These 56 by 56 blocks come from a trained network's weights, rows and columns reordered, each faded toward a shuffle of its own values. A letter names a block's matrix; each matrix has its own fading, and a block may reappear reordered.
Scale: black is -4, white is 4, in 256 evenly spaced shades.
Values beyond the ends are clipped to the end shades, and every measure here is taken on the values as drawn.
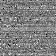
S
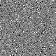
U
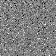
U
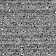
S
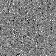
U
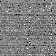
S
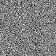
U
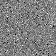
U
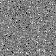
U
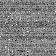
S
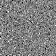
U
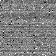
S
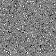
U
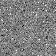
U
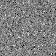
U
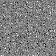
U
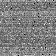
S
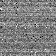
S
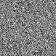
U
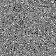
U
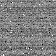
S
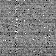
S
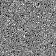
U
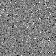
U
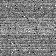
S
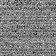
S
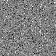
U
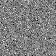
U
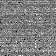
S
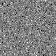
U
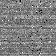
S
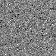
U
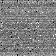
S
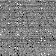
S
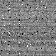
S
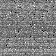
S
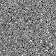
U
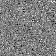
U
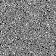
U
